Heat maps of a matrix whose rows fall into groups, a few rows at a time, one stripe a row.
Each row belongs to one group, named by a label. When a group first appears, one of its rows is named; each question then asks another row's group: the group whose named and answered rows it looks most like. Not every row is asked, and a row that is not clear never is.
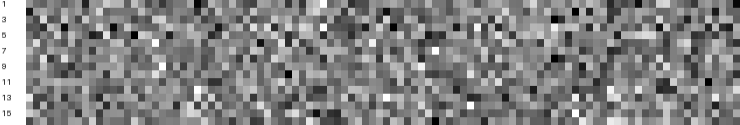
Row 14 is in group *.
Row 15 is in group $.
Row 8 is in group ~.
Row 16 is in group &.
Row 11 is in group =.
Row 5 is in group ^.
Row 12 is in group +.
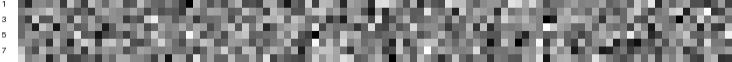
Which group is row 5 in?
+
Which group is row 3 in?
~
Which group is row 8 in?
*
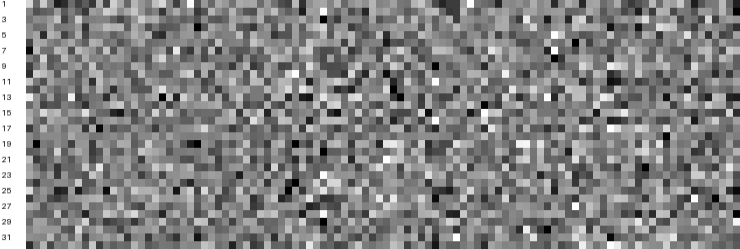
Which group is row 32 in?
&
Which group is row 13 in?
*
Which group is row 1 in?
*
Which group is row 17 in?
&
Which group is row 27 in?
$
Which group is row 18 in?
=
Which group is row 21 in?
$
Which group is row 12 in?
~
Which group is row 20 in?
^
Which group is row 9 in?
&
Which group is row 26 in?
&
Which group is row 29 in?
+
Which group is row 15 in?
=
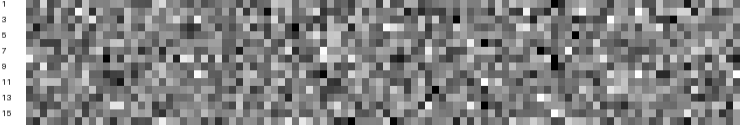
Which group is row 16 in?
~
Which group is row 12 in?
&
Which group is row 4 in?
$
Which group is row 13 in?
^
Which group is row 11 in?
=
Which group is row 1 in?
~
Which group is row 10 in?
+
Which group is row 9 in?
~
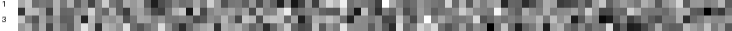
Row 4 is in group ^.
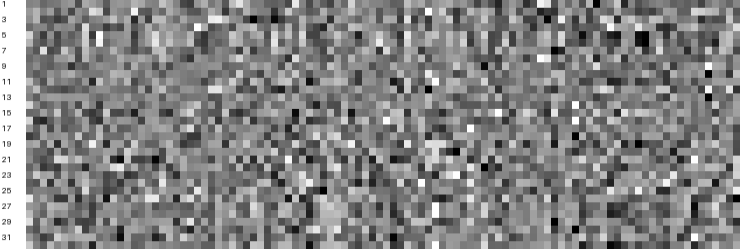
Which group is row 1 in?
^
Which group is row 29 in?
*
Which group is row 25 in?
+
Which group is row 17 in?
*
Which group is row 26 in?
*
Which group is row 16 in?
$
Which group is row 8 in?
^
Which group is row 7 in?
~
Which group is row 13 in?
=
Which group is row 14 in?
$
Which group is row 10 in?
=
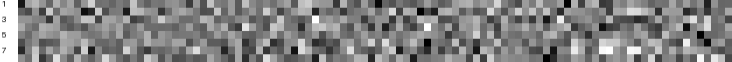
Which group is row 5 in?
=
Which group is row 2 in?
^
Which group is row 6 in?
&
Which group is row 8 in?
~
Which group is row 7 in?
&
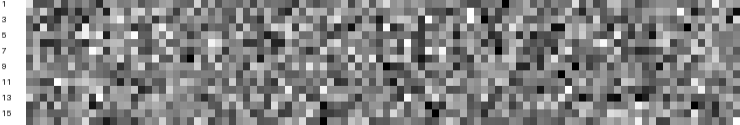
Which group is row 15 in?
&
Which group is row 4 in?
~
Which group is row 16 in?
+
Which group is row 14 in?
^
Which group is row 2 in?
*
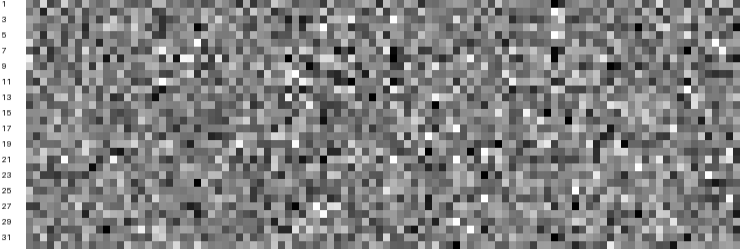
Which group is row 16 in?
^
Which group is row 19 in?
^
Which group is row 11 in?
~
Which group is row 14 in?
&
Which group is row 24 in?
$
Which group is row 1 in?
~
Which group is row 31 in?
~
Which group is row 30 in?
*
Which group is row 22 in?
^
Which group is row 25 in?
$
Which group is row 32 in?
+
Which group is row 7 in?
~
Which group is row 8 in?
*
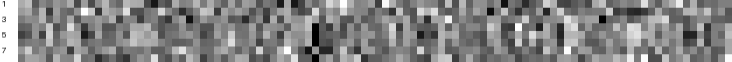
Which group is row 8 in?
+
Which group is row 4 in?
^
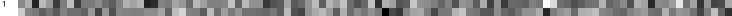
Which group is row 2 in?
*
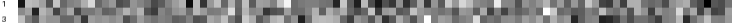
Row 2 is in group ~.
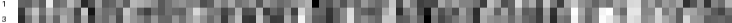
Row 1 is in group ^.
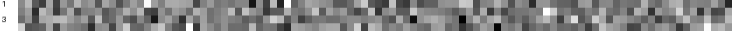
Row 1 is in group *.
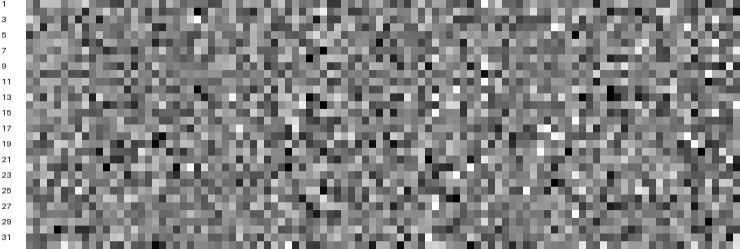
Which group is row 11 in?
=
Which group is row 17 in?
^
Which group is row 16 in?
$
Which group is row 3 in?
$
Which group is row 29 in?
=
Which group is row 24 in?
~
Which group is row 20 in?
^
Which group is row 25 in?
^
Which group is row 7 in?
+
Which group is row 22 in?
*
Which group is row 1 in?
=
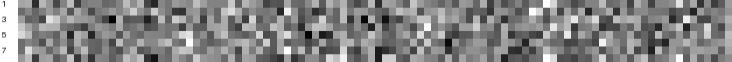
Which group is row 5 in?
$
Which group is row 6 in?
+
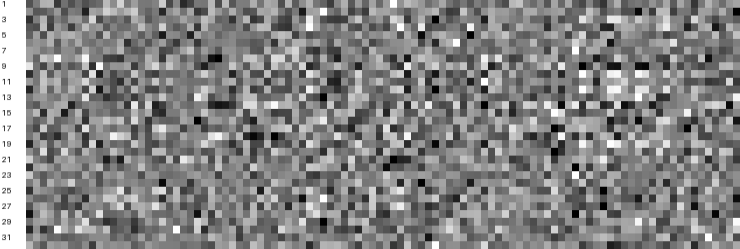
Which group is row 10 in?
&
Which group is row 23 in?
$
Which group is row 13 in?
+
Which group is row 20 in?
~
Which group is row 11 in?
=
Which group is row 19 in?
&
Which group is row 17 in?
~
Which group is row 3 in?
&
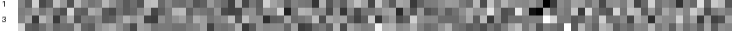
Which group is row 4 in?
$
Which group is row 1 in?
~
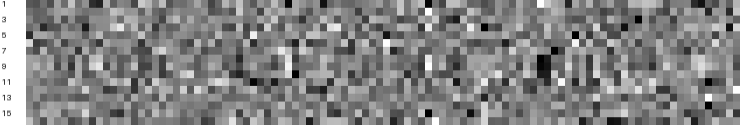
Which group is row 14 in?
=
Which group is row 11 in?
=
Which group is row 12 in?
+
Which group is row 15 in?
=
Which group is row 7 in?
~
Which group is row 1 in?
^
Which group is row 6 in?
$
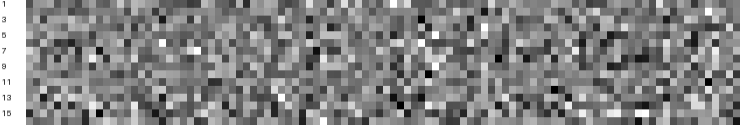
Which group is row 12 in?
~
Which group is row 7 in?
$
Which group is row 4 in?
=
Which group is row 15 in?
&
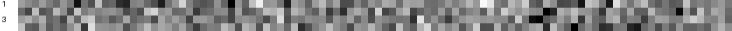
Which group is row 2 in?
~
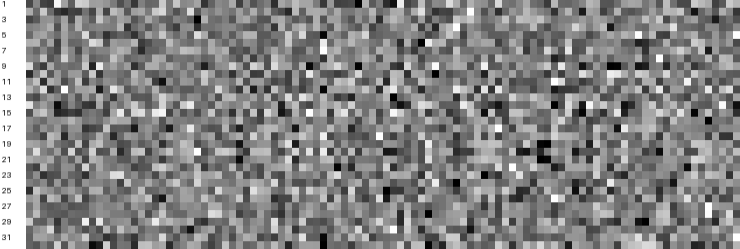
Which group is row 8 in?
~
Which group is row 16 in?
=
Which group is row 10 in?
&
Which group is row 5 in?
+
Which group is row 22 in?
~
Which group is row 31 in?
+
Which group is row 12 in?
~
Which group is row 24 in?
+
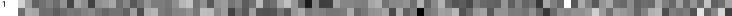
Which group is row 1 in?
$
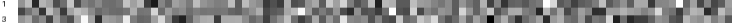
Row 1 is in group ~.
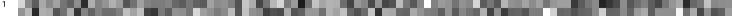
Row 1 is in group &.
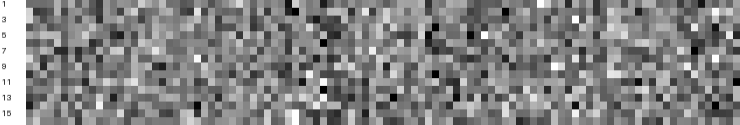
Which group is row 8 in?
$
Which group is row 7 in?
*
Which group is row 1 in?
^
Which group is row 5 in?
=
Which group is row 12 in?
^
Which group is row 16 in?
$
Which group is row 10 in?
&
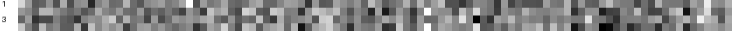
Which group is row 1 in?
$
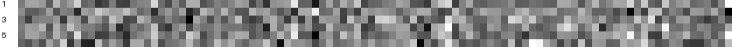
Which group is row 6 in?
^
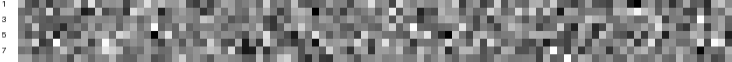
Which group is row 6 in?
~
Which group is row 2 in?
^
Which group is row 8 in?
$
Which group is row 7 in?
=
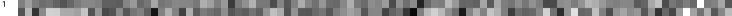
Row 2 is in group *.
